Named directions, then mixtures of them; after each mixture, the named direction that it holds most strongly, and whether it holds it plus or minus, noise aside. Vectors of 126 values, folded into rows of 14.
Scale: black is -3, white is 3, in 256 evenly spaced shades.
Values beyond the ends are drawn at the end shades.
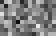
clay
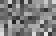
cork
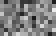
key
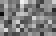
key, minus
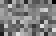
cork, minus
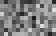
key, plus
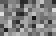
key, plus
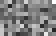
cork, plus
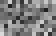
cork, plus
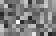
clay, minus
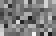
cork, plus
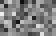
clay, plus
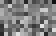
cork, minus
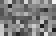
cork, plus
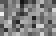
key, plus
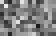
clay, minus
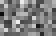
clay, minus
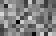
clay, plus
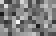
clay, minus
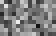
clay, minus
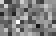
clay, minus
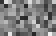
clay, plus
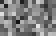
clay, plus
